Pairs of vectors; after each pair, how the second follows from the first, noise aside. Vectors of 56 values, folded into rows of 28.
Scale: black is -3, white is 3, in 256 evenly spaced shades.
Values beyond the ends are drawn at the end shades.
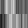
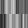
copied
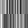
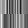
copied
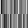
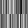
shuffled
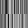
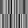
shuffled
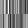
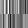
copied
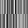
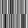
shuffled
